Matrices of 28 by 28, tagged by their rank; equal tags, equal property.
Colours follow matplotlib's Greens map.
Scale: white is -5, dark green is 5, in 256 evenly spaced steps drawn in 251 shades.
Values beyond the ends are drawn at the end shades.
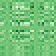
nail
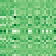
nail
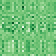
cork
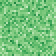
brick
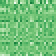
cork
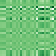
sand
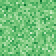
brick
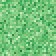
brick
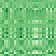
nail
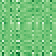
nail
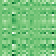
nail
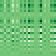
sand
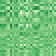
cork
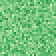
brick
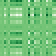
sand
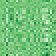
cork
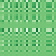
sand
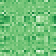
cork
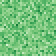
brick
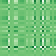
sand
